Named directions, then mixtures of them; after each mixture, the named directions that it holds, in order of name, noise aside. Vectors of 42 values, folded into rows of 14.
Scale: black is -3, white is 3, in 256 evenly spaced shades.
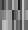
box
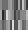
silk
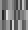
silk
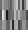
silk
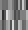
silk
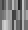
box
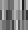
box, silk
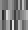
silk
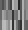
box, silk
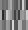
silk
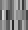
silk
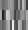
silk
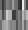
box, silk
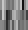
box, silk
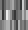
box, silk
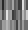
box, silk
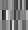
silk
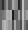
box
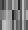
box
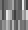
box, silk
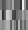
box, silk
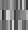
silk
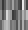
box, silk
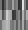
box, silk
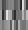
box, silk
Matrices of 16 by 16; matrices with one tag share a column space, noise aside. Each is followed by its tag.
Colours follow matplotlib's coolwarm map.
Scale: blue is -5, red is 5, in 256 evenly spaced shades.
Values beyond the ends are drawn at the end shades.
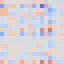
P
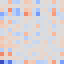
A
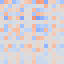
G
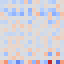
A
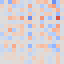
G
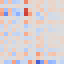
A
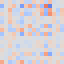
P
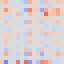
A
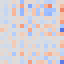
P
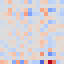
A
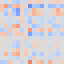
P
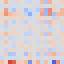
A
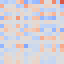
G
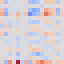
A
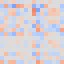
P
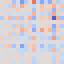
G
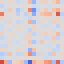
A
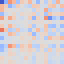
G
